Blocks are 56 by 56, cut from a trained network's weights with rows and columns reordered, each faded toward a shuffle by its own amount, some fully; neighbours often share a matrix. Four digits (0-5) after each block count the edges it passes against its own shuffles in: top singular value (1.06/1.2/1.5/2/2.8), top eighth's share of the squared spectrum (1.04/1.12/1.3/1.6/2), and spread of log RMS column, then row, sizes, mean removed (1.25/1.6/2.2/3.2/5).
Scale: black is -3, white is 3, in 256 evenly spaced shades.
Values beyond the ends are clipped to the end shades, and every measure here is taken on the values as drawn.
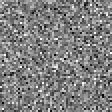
1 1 0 0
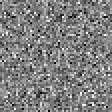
2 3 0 1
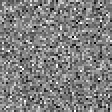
1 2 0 0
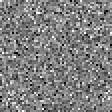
1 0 0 0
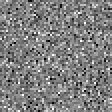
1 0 0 0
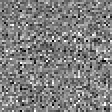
3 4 2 2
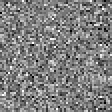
3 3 1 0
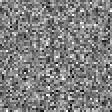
3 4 2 1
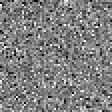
1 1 0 0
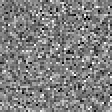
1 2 1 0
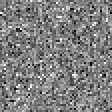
2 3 1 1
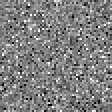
0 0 0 0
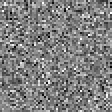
3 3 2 0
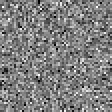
2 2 0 0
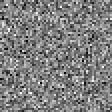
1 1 0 0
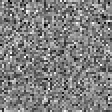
3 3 1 1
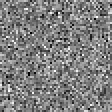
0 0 0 0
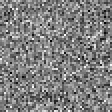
2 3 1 0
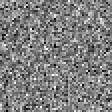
2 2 1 0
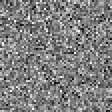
0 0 0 0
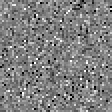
0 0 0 0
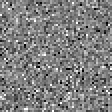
2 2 1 0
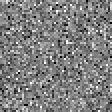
0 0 0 0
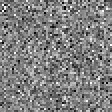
2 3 1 1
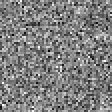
0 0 0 0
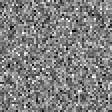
1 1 0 0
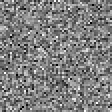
0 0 0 0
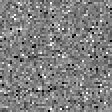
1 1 0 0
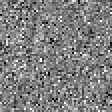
0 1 0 0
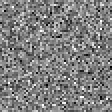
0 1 0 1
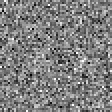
2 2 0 0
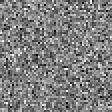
2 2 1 0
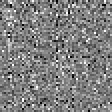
3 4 2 2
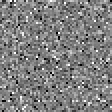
2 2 0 1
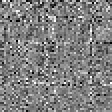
3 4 2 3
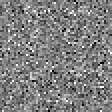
2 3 1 1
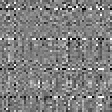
4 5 2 3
